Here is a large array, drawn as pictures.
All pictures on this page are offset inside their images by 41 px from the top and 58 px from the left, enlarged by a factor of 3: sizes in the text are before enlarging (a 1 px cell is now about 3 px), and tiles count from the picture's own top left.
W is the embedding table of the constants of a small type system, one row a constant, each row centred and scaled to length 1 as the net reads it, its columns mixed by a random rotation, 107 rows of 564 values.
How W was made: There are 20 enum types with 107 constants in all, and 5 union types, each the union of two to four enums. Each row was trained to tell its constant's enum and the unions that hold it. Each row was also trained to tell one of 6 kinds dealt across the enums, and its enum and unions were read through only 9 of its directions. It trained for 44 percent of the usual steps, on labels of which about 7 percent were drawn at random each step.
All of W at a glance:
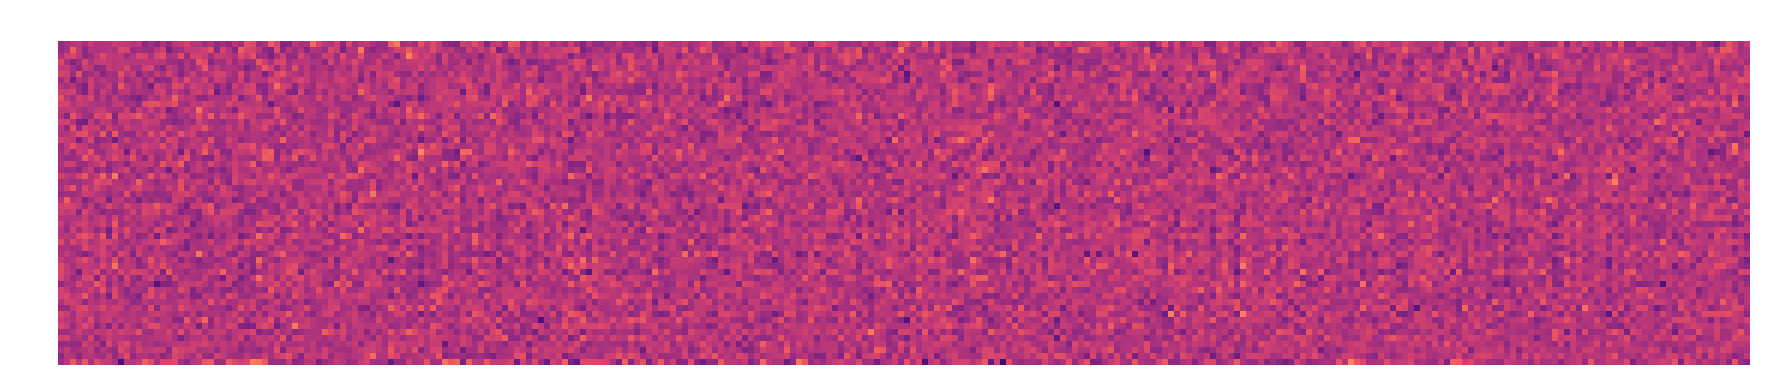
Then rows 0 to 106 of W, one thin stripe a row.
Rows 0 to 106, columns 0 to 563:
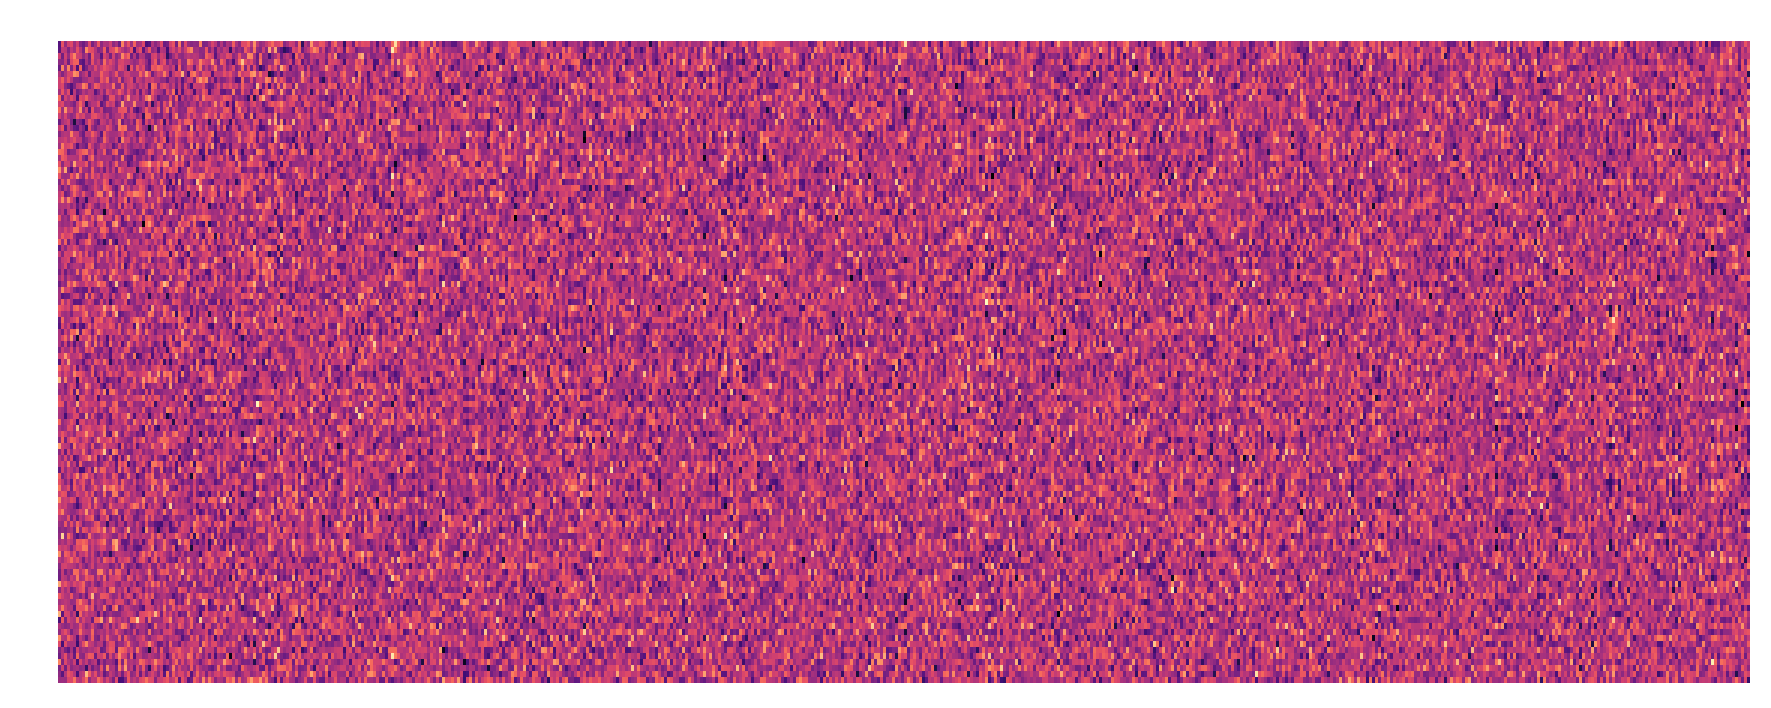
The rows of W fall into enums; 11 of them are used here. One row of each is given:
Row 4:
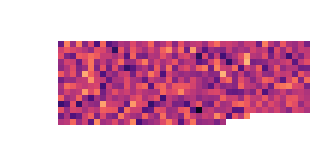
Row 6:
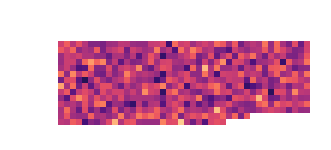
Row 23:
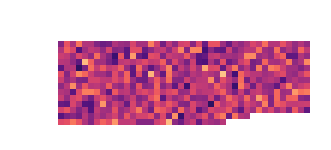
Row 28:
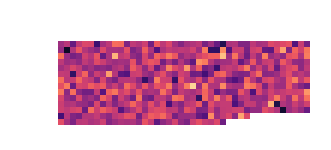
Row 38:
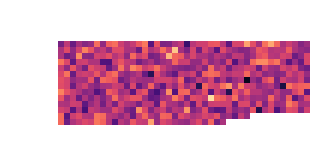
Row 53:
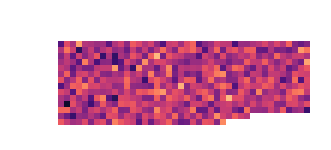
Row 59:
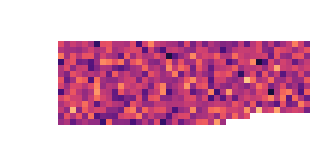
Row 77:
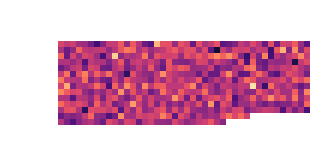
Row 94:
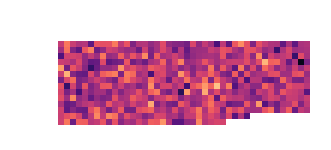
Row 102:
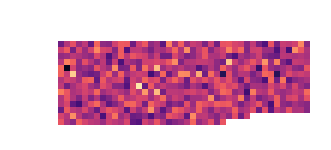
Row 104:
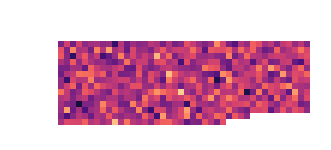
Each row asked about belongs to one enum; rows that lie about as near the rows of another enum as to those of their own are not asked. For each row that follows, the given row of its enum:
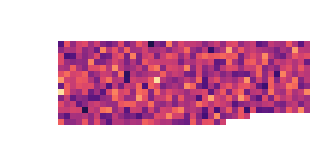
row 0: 28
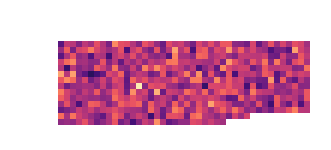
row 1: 102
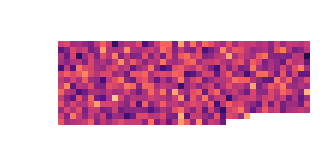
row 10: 77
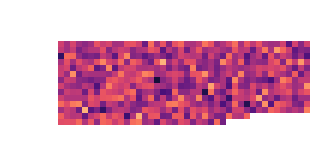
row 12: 6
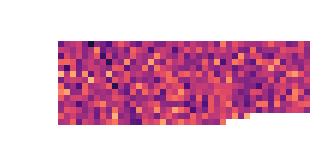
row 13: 102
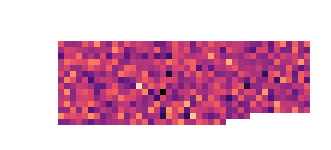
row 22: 6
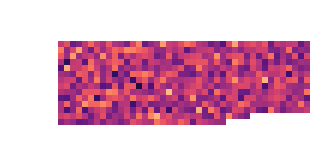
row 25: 77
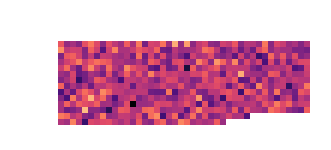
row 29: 6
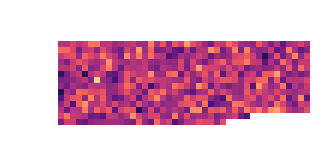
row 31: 59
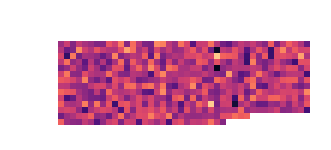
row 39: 77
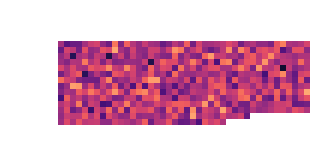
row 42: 23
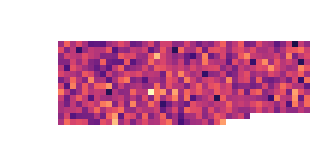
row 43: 94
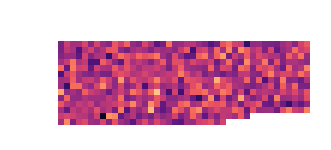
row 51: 94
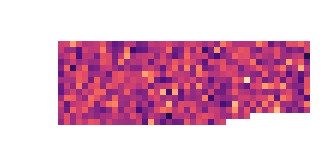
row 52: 59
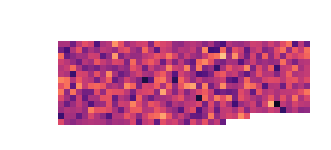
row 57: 28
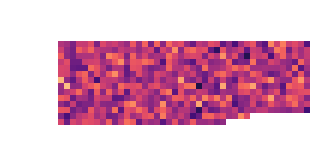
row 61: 38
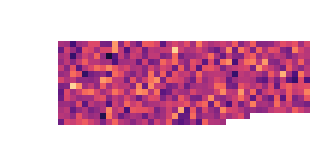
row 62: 23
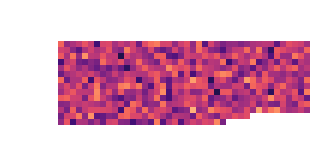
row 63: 59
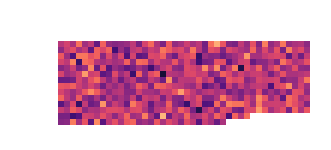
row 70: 4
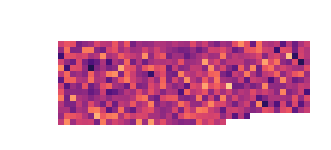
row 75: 94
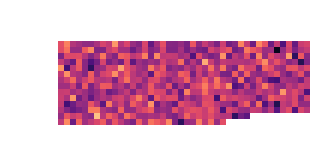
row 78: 94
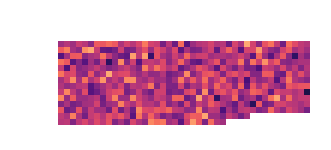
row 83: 102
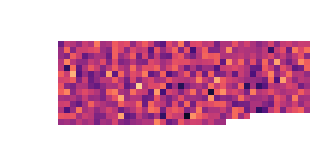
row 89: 102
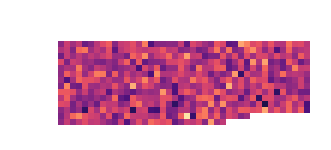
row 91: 104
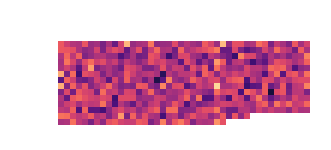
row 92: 6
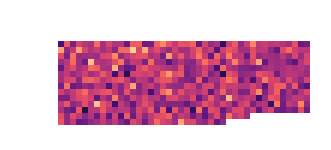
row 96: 77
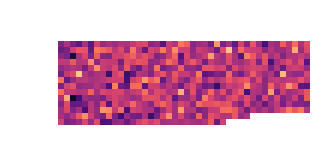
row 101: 104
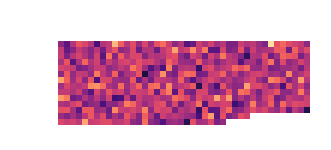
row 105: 38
